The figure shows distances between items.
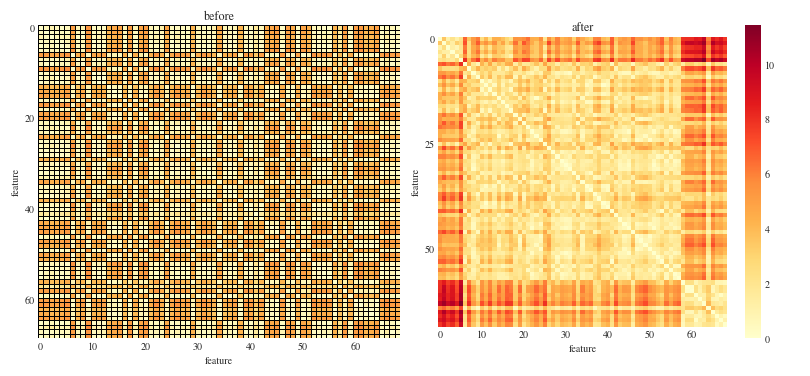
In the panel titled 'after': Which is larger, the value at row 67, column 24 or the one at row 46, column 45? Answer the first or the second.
the first
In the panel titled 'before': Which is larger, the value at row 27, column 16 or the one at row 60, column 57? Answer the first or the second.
the second
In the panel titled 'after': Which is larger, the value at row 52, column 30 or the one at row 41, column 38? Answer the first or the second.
the second
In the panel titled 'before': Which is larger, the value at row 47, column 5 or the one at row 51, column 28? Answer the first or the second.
the first
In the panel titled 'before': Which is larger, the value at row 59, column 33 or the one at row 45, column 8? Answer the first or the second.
the second
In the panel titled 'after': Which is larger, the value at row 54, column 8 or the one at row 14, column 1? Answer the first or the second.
the second
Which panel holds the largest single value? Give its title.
after
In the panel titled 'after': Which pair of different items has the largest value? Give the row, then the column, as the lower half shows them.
63, 5
